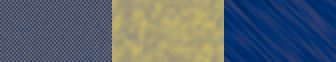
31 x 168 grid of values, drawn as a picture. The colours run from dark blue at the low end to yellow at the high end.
The table splits into one row of 3 panels. Panel 1,1: low, checkered. Panel 1,2: high, blotchy, faint in contrast. Panel 1,3: very low, slanting down to the right, faint in contrast.
